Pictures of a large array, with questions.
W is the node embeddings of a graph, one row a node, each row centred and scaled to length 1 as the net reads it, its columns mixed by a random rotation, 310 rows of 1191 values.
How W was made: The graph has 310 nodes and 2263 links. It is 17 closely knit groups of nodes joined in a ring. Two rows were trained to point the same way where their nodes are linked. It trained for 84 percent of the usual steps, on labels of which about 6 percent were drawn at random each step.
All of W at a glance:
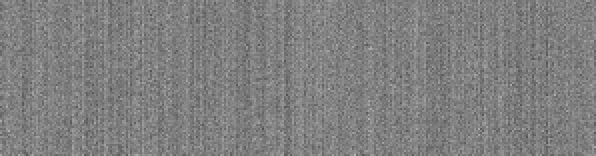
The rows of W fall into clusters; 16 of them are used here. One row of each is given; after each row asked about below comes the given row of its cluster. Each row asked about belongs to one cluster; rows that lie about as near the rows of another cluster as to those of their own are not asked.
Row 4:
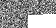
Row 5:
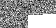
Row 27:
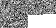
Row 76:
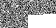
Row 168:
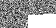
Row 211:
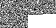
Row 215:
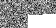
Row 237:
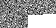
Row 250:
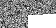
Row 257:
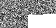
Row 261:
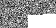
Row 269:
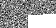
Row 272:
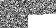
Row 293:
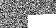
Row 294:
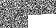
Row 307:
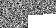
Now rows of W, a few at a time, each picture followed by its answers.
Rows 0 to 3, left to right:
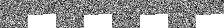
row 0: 5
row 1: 237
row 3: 293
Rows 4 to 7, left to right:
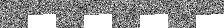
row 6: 294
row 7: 307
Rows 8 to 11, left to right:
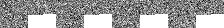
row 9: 257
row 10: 5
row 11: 250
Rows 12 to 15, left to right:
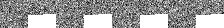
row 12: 237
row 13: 293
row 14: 269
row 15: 27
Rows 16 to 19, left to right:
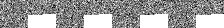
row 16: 215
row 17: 293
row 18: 269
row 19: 257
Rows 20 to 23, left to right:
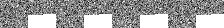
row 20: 76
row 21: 250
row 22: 269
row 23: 250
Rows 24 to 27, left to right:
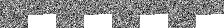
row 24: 307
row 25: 269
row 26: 5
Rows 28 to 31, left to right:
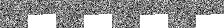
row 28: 5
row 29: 294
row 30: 4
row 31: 237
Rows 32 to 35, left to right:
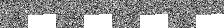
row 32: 257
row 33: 257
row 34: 269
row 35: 168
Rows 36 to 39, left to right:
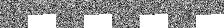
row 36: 215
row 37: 76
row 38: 261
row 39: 294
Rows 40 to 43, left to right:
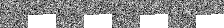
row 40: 211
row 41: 269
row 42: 294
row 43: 307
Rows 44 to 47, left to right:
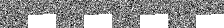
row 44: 168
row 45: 269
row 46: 272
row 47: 250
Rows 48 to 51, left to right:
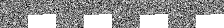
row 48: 257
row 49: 293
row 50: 27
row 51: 293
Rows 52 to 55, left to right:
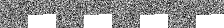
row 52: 76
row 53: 5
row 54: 294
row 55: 4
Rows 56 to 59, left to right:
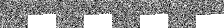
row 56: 4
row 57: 4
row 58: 76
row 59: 211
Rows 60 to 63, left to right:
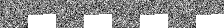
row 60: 307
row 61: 27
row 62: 5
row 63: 307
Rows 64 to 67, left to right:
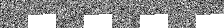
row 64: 269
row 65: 27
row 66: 237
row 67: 293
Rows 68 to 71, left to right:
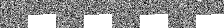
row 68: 269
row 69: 4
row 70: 293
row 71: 76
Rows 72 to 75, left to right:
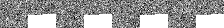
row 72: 5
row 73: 257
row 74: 237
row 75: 307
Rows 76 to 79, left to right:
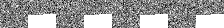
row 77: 269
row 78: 215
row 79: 27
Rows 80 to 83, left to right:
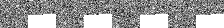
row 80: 76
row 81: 261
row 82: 168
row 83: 272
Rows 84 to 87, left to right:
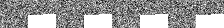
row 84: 4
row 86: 250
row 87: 261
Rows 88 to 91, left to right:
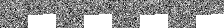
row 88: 307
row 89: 215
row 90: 215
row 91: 307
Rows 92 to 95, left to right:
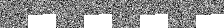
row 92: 269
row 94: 272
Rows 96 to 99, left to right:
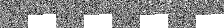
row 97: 76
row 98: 211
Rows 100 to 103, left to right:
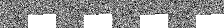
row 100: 257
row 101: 261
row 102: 250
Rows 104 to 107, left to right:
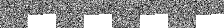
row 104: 261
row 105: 215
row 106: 5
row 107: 76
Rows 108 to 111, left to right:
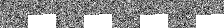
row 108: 4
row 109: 250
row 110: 307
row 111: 257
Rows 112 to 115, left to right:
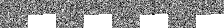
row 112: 272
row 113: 27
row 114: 261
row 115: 211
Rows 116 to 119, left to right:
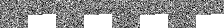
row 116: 237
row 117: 272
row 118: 168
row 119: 257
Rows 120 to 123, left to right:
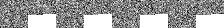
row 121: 293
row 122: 76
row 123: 27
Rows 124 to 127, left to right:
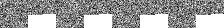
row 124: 294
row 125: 307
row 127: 261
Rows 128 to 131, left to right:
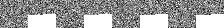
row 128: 261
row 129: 168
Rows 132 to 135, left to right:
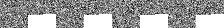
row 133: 261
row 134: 250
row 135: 261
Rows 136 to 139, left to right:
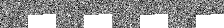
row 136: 257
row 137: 293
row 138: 269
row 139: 237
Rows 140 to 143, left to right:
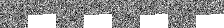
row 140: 294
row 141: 27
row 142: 307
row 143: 294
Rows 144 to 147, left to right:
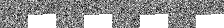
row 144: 5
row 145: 250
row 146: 237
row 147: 293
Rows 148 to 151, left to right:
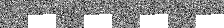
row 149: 168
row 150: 261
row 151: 261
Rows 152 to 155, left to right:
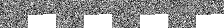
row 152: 211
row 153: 4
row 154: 168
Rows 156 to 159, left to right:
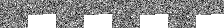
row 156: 294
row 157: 27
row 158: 257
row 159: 257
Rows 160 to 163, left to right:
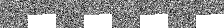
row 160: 293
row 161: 168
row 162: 307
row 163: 269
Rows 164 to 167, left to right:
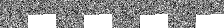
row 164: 250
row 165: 250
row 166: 307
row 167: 27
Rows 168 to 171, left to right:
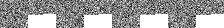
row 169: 237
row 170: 272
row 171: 237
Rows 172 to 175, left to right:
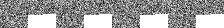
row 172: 5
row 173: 168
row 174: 4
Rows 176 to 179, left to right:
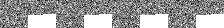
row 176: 5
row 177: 257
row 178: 257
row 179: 269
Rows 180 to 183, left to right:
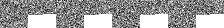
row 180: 27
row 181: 269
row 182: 168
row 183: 294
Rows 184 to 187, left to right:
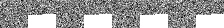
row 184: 294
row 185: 168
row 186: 4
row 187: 272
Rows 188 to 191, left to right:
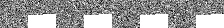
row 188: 250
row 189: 293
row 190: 168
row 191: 168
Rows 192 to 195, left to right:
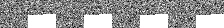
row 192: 211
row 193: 257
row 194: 211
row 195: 215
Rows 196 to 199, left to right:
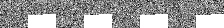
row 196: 215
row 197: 5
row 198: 257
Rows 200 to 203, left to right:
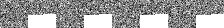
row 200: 76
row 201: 211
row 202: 4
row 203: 307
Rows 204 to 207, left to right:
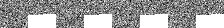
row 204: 168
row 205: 211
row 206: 5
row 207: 4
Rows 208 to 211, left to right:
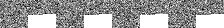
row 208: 250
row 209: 211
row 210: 168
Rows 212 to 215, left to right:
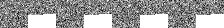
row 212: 257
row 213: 27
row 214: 76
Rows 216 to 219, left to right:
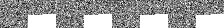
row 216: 5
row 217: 293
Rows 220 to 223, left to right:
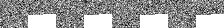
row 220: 250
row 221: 269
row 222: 211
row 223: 237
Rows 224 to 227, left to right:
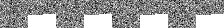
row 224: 215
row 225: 76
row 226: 269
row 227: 215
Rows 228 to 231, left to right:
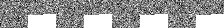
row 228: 257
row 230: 237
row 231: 215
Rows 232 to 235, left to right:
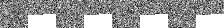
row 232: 257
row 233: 269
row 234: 250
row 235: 5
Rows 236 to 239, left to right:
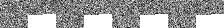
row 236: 293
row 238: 250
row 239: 250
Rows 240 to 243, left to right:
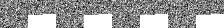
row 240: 5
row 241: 293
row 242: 272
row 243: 272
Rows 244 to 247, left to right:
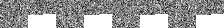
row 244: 272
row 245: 250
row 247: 272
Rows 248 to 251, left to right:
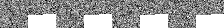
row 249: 307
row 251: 257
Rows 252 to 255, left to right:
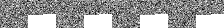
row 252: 76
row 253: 4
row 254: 168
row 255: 211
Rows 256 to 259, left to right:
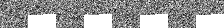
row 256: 4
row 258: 269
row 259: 269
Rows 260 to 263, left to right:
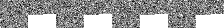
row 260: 250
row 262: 293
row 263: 293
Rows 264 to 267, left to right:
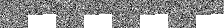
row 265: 272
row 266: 272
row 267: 307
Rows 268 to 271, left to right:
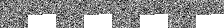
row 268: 237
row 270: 237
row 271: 4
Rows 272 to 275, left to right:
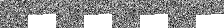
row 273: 294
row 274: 294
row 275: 27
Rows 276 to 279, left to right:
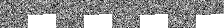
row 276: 215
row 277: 211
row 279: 5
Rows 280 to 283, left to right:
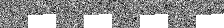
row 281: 293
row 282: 215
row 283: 272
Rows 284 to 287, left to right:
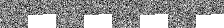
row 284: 250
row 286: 269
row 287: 237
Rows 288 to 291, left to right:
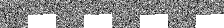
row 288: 168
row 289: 272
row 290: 211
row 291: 27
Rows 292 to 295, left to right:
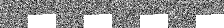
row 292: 293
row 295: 27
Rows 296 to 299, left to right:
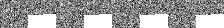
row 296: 27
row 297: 211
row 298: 293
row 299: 261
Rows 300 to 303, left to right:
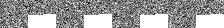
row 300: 250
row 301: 293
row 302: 257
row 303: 4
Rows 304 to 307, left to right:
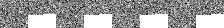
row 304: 168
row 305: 257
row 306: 293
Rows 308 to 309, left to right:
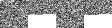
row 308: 272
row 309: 307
